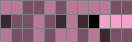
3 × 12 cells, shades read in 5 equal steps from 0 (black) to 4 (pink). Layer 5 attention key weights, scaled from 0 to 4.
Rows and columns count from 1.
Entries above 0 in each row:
12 11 12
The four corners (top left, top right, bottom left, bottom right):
3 2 3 2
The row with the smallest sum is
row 2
